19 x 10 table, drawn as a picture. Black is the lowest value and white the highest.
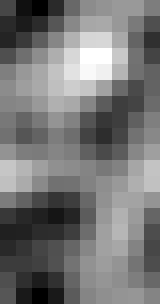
Ninth with the lowest average: bottom left. Histogram: bell-shaped. Ninth with the highest average: top middle. Mirror symmetry: none. Calmest part: bottom left.
